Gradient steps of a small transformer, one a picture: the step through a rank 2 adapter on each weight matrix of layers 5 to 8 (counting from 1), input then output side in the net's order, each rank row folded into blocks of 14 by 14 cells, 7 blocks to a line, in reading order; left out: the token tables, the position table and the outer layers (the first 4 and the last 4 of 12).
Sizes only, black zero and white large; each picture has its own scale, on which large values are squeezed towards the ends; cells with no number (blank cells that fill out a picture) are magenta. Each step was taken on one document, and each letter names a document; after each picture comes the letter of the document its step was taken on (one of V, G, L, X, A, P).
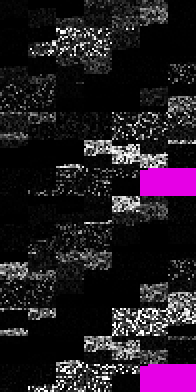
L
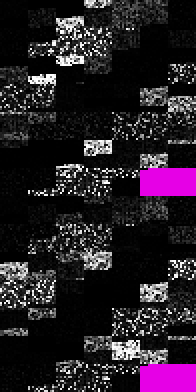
L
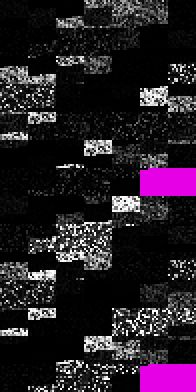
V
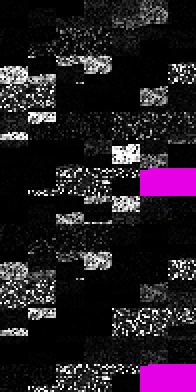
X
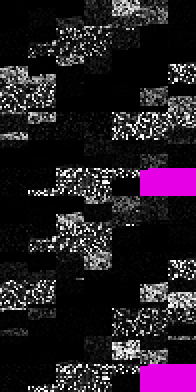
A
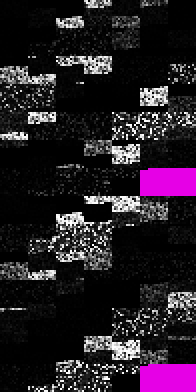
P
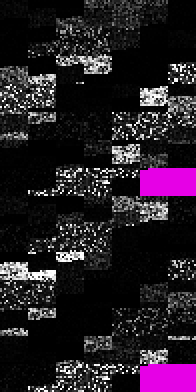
V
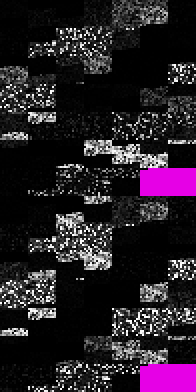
X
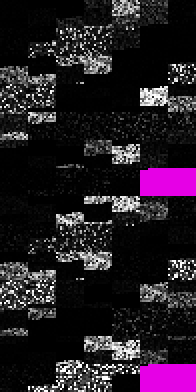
X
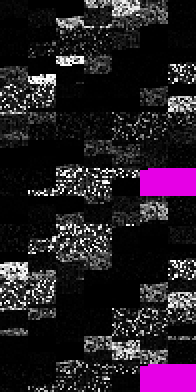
L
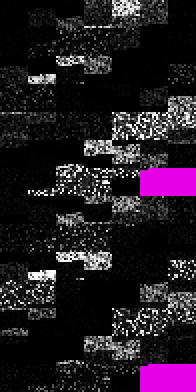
V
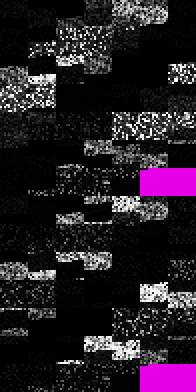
X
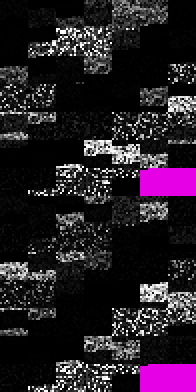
L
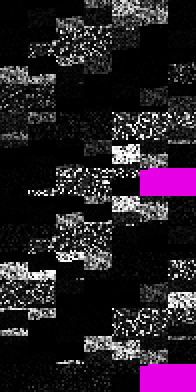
V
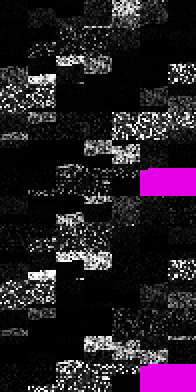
V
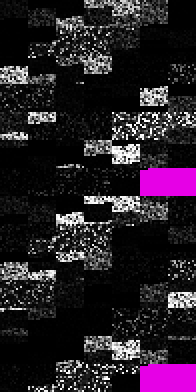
P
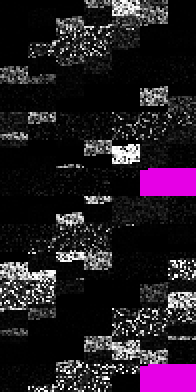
P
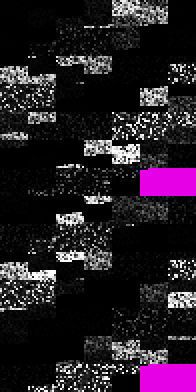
P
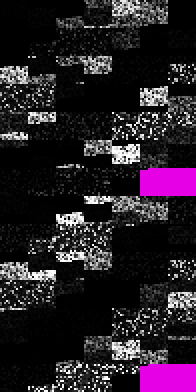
P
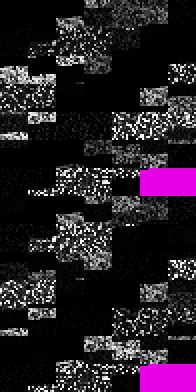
A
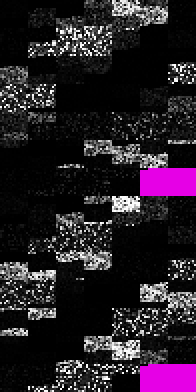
X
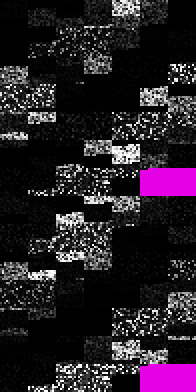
P
